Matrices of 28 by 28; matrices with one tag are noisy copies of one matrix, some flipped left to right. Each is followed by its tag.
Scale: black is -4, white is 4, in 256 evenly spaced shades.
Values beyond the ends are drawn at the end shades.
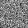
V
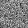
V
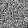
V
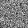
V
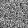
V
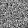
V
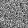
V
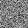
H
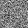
H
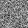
H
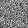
V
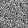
V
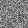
H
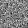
V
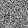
H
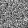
V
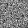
V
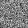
V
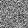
H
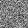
H
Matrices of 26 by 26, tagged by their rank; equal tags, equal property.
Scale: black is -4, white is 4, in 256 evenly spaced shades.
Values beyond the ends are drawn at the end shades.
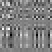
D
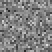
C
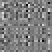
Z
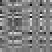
D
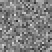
C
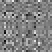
Z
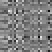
D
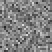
C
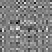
Z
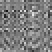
Z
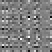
Z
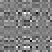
D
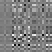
D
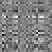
Z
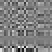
D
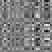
D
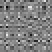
Z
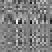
Z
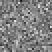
C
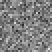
C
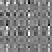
D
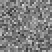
C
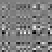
D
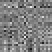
Z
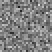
C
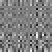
D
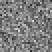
C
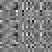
Z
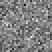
C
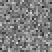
C
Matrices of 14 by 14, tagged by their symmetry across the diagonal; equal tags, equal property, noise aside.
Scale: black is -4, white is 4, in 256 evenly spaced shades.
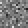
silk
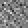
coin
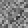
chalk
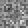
chalk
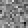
silk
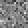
silk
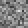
silk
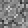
chalk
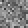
coin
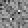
chalk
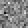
silk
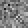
chalk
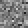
silk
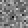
silk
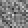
coin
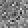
chalk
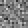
coin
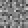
coin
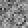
chalk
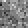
coin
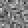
coin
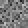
chalk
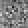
coin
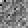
chalk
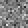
coin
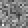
silk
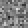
coin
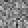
silk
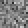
silk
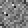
chalk
